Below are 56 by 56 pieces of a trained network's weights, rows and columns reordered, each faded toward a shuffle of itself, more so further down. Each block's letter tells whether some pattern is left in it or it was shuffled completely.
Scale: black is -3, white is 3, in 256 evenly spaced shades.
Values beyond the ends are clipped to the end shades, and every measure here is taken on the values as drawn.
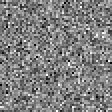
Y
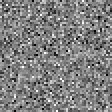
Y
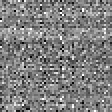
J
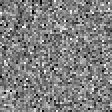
Y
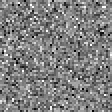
Y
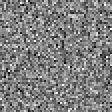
Y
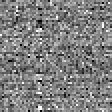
J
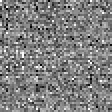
J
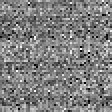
J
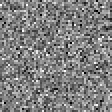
Y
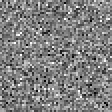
Y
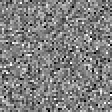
Y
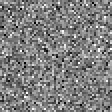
Y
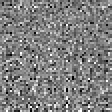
J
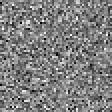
J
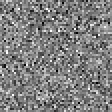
Y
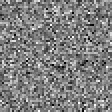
J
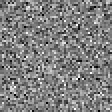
J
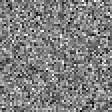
Y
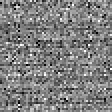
J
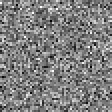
J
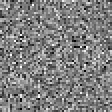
J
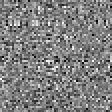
J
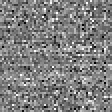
J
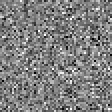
J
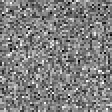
Y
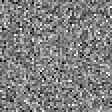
Y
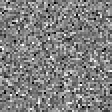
Y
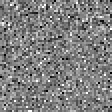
Y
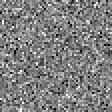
Y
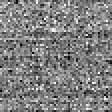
J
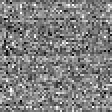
J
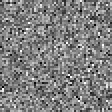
Y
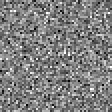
Y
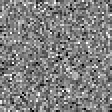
Y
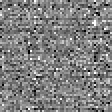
J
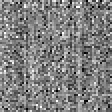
J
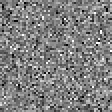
Y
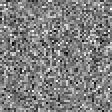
J
